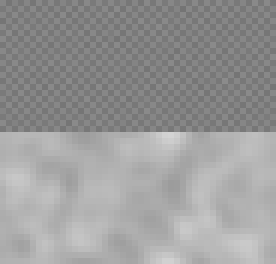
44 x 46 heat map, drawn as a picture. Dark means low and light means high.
The table splits into 2 rows of 1 panel. Panel 1,1: middling, checkered, faint in contrast. Panel 2,1: high, blotchy, faint in contrast.
